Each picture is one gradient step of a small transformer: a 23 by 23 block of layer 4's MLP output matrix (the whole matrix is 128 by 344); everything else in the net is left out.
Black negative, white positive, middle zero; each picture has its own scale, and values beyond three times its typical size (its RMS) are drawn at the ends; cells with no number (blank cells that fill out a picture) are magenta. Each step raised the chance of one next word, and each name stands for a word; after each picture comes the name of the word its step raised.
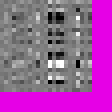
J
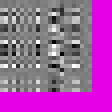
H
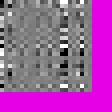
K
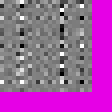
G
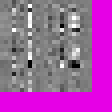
J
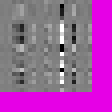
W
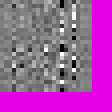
J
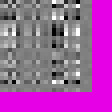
G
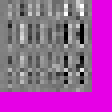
W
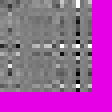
K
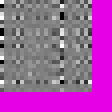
G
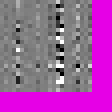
J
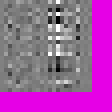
H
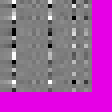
G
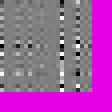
K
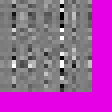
J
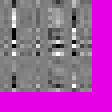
K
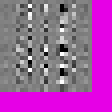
J
